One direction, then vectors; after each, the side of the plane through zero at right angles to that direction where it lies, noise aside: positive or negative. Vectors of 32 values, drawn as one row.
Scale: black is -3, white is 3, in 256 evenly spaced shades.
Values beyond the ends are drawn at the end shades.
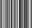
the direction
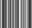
negative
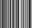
negative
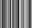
negative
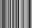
negative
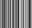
negative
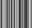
positive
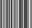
positive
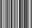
positive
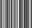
positive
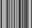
positive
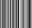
negative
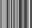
positive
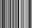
negative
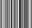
positive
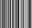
negative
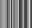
positive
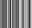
negative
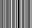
negative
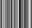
positive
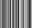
negative
